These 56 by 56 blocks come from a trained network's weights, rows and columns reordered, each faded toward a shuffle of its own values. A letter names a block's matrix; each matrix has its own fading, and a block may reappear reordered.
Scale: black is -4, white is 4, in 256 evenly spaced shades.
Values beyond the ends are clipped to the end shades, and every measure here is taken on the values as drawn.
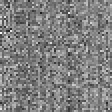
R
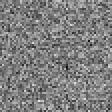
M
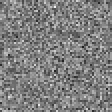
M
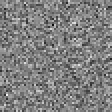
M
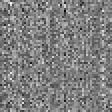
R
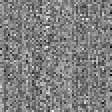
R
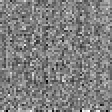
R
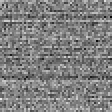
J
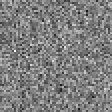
M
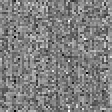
R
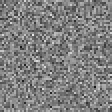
M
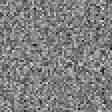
M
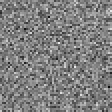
M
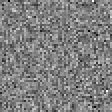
M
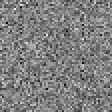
M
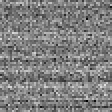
J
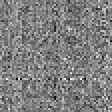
R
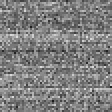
J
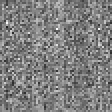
R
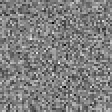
M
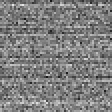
J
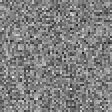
M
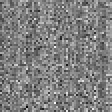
R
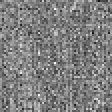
R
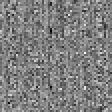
R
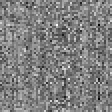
R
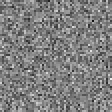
M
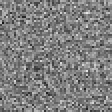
M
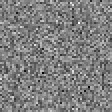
M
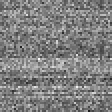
J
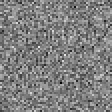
M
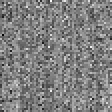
R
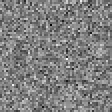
M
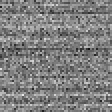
J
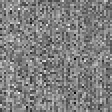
R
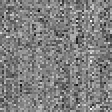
R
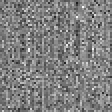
R
